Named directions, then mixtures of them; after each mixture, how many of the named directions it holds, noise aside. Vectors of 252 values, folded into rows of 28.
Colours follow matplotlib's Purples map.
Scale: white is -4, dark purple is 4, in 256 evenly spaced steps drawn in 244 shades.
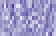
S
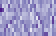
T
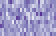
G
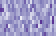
two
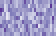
three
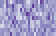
two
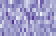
one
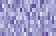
two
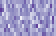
two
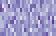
two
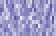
two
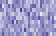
two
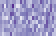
one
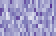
three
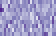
one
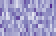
three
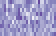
two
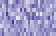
one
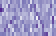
one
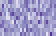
two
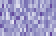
two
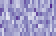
three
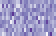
three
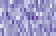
two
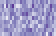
one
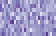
three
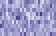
one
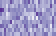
two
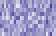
two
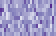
three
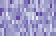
two
